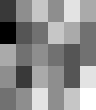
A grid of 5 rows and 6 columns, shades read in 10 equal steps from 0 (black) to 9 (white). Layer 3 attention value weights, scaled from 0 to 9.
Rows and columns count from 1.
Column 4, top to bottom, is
5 7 4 5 5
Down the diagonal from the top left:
2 3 5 5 7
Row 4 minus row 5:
1 -3 -2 0 -4 -1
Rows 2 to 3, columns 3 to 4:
4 7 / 5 4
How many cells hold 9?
1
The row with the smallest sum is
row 2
